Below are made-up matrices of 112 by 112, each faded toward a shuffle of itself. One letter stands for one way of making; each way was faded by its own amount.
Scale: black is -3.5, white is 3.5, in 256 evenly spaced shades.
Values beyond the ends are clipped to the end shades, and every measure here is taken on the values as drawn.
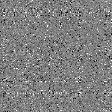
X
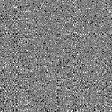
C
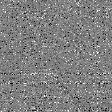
X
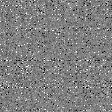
X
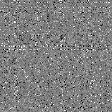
X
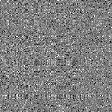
C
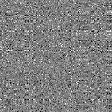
C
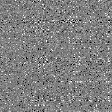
X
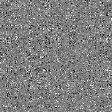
X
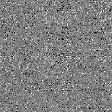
X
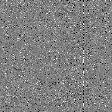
X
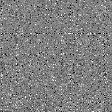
X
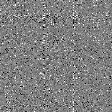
X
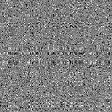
C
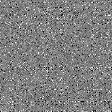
X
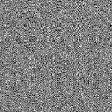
C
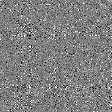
X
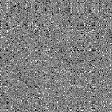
C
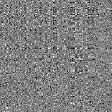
C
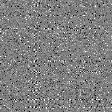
X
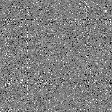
X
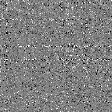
X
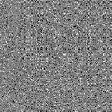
C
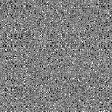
C
